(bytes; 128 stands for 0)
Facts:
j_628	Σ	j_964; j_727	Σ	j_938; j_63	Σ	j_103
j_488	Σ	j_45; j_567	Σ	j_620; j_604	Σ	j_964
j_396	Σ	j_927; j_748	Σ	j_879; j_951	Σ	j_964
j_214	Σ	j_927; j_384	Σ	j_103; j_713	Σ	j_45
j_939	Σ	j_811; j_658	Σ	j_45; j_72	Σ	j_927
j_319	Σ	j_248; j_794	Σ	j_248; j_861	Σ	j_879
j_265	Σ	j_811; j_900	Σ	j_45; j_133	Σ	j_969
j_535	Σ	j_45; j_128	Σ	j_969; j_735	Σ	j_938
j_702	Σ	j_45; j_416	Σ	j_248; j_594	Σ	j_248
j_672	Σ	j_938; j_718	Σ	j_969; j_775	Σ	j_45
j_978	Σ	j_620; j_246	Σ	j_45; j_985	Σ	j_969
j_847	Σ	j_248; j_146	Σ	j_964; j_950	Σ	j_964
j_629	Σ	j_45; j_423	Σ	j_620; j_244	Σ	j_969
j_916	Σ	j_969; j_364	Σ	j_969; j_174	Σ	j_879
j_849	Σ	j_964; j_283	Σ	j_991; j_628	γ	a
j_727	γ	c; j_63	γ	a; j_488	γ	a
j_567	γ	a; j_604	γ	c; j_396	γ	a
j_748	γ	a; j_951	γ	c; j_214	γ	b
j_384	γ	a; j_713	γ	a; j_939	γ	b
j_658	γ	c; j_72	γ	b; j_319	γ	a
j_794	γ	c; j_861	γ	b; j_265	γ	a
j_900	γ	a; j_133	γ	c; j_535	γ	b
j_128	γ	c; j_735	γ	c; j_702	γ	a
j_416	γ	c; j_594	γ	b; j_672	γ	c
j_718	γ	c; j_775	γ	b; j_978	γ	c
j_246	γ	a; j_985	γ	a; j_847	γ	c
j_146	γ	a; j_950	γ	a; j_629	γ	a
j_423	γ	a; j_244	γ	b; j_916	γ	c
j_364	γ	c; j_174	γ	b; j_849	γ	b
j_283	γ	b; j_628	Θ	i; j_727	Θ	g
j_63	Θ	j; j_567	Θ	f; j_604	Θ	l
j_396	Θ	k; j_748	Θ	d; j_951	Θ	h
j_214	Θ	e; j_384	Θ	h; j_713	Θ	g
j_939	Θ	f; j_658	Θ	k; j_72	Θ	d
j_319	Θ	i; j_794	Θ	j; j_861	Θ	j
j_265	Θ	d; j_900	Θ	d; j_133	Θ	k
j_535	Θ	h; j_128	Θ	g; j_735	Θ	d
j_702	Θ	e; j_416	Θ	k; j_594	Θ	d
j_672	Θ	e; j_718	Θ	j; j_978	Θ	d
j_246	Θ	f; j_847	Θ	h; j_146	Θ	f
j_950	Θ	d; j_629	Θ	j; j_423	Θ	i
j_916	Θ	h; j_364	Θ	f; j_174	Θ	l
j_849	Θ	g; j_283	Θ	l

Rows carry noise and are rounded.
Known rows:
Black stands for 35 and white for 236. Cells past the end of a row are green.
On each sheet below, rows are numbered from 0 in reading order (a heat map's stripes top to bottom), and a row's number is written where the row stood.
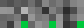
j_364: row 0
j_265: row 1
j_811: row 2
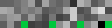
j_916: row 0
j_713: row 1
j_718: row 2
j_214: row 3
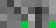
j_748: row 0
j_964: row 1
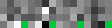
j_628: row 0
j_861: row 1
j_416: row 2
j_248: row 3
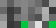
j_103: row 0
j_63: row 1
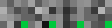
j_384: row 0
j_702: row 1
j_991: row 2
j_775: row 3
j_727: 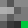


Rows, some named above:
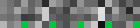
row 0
j_658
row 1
j_718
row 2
j_244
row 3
j_794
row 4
j_567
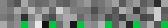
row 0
j_658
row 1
j_535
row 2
j_847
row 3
j_396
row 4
j_702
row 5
j_718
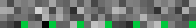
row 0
j_727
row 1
j_672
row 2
j_146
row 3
j_319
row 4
j_727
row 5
j_950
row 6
j_775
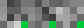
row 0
j_423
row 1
j_246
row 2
j_951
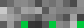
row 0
j_951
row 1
j_128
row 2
j_133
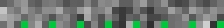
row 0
j_951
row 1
j_72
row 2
j_939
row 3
j_849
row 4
j_985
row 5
j_488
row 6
j_978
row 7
j_594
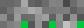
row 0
j_604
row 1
j_916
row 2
j_319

